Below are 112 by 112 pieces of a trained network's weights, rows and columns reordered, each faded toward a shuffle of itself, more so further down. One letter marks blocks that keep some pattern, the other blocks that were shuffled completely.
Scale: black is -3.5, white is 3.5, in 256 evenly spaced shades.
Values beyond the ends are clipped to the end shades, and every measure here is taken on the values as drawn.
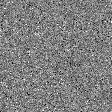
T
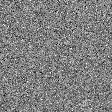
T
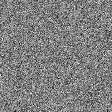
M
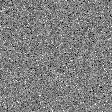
T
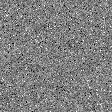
T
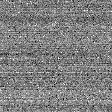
M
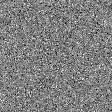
T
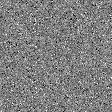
T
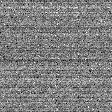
M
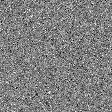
T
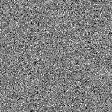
M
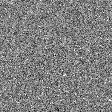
T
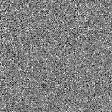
M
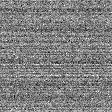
M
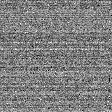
M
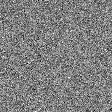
T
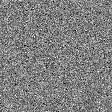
T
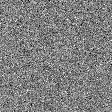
T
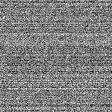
M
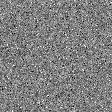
T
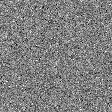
T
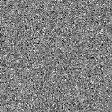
M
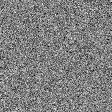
T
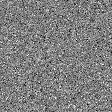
T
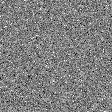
T
